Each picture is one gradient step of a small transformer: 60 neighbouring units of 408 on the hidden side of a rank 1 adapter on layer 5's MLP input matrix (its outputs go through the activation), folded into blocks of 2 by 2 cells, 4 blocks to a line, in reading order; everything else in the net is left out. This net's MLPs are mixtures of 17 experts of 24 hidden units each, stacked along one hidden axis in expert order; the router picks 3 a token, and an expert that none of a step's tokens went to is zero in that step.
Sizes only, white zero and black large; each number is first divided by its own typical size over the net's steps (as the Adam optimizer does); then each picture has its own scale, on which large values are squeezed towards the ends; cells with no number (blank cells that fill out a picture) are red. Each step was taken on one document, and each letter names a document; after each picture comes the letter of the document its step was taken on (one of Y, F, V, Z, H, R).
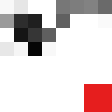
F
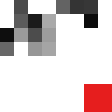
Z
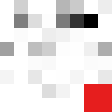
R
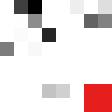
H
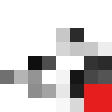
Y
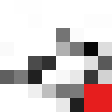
Y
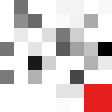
R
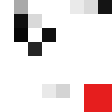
H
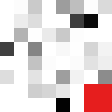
H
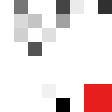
H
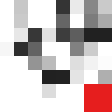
F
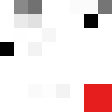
H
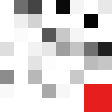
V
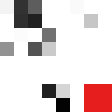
V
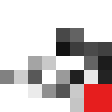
Y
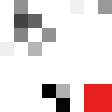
V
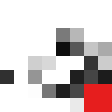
Y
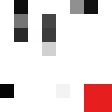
Z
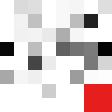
R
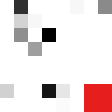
V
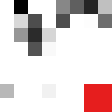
F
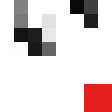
Z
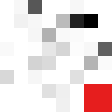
R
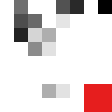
V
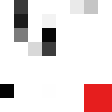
Z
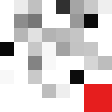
H
